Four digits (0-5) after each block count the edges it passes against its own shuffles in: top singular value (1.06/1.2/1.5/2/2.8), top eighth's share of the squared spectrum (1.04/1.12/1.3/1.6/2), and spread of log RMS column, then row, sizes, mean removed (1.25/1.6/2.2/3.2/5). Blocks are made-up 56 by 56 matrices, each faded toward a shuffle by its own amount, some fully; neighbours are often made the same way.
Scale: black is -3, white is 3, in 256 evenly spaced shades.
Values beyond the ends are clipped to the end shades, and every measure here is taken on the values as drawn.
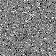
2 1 0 0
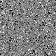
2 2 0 0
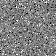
1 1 0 0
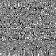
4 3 1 2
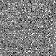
3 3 1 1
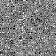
3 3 1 2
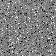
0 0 0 0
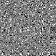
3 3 1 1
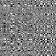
4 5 3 3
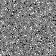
0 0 0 0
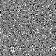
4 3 1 1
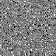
3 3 1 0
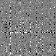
3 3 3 2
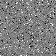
0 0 0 0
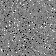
0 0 0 0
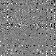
2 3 2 3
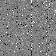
2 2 1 0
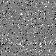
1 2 1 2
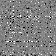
2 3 2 2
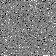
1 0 0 0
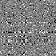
4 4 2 2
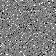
2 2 0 0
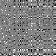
5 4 3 3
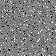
1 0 0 0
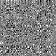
4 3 2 2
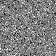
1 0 0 0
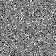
2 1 0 0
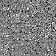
3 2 1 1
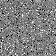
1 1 0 0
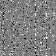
2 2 2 0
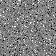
0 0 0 0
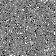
1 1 1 0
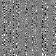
2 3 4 0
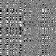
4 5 3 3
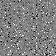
2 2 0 0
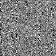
1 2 3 0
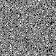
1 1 2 0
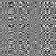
5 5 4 4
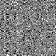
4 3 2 1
